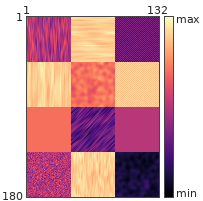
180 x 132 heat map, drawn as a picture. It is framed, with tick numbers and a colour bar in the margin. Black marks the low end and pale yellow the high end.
It is made of 4 by 3 panels. Panel 1,1: middling, streaked downward. Panel 1,2: very high, streaked across, faint in contrast. Panel 1,3: low, checkered. Panel 2,1: very high, streaked downward, faint in contrast. Panel 2,2: high, blotchy, faint in contrast. Panel 2,3: very high, checkered, faint in contrast. Panel 3,1: high, flat. Panel 3,2: low, slanting up to the right. Panel 3,3: middling, flat. Panel 4,1: middling, fine-grained. Panel 4,2: very high, streaked downward, faint in contrast. Panel 4,3: very low, blotchy, faint in contrast.
